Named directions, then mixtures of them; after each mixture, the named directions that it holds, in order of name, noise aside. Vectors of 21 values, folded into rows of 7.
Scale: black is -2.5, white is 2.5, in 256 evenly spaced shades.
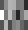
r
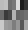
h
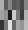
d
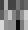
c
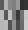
c, h, r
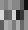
d, h, r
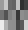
c, h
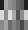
c, r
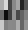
h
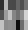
c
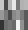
c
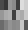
h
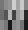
c, d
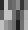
c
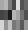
h, r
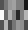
r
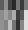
c, d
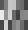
r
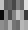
r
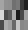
d, h, r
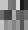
h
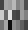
d, r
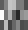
r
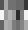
c, d, r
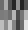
c, d, h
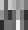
c
